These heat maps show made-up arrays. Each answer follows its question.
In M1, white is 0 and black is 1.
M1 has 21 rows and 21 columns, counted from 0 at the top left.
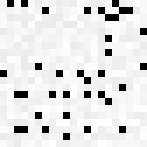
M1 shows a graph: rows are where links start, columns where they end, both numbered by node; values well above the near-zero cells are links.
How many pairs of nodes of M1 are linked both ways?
0
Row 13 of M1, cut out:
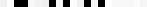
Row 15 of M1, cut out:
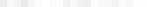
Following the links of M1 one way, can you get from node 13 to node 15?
yes
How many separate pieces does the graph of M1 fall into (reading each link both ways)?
1
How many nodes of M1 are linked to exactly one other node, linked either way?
3
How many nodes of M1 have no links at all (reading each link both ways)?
0
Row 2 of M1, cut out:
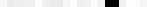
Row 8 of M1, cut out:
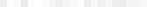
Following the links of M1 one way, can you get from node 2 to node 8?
no
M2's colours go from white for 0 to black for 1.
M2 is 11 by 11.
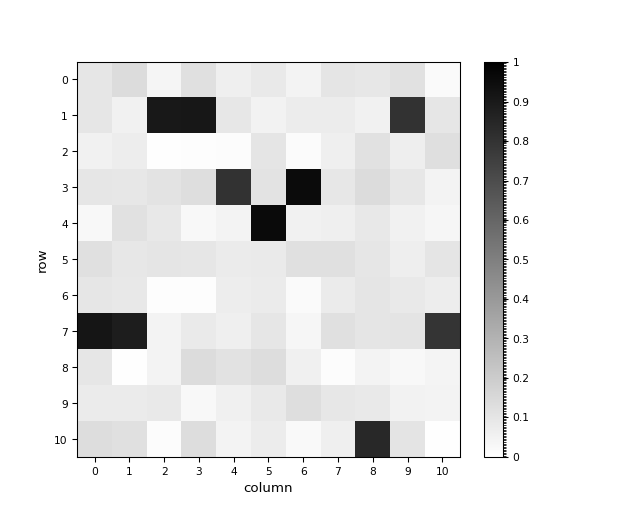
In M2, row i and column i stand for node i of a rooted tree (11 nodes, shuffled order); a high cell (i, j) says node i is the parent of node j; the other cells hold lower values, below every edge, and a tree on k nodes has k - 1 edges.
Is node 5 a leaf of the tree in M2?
yes
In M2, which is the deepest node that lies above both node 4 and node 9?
1
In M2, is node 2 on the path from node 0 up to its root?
no
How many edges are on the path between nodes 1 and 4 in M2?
2
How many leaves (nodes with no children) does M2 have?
6
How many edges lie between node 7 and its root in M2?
0
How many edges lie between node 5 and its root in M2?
4
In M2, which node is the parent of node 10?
7
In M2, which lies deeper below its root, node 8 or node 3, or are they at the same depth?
the same depth
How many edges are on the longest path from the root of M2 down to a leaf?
4
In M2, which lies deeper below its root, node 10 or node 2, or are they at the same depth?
node 2
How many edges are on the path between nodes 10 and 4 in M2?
4
